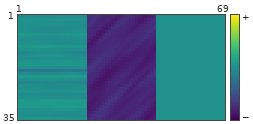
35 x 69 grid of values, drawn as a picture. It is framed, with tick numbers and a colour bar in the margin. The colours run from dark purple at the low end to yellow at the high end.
It is made of 1 by 3 panels. Panel 1,1: middling, streaked across, faint in contrast. Panel 1,2: very low, slanting up to the right, faint in contrast. Panel 1,3: middling, flat.
